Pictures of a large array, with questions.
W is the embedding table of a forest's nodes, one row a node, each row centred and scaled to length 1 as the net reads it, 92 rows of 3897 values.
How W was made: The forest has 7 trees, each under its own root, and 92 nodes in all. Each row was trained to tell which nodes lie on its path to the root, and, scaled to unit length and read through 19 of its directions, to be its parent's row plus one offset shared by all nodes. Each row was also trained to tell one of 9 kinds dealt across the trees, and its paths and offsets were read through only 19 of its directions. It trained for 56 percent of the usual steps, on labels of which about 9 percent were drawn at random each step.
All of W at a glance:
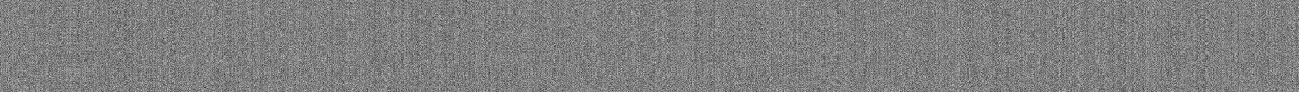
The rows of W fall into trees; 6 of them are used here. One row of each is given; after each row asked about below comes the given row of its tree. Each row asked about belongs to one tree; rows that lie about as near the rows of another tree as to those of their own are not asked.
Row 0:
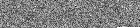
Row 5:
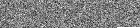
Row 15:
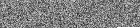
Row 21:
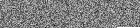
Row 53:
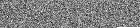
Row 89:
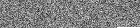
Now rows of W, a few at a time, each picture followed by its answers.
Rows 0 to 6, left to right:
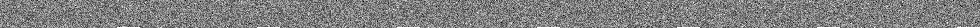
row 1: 5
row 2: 21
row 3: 89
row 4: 0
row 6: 15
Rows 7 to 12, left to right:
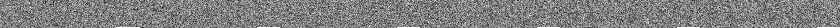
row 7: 21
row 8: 5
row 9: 15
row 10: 5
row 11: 0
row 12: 0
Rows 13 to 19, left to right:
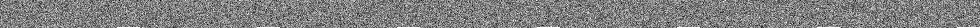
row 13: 0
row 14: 53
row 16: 53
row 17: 89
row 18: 21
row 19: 5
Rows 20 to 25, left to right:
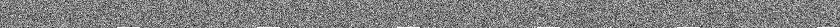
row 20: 0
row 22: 21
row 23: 21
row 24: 15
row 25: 0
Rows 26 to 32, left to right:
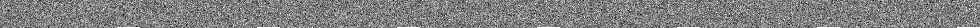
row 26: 21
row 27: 5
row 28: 89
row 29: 89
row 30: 15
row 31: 53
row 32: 0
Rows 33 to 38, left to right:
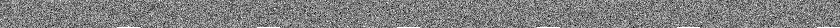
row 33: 53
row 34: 5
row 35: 53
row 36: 53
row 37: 0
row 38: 15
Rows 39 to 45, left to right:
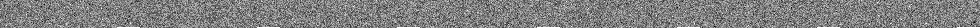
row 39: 53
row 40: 0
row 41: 5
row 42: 89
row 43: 89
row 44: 15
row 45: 5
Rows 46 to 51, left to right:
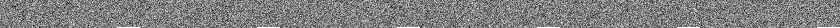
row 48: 21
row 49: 21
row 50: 0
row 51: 89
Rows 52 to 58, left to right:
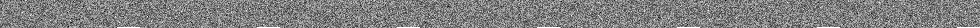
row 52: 89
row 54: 53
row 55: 5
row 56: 5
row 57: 0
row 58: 5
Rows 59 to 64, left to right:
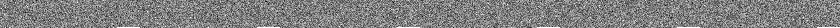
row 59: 0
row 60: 0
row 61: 21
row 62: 53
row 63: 21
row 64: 0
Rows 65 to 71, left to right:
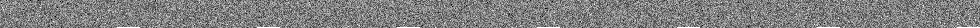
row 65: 21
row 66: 5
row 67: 53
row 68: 21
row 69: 89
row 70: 21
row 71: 21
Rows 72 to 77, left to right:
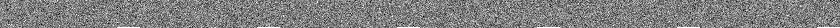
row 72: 15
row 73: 89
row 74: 53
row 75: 89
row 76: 15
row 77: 15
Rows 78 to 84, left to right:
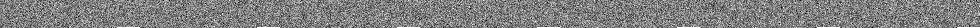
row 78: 21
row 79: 15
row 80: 21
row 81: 5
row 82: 0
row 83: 5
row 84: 15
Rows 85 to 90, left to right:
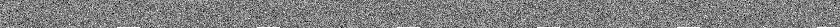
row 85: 89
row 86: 5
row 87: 21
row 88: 5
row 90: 53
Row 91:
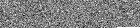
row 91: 21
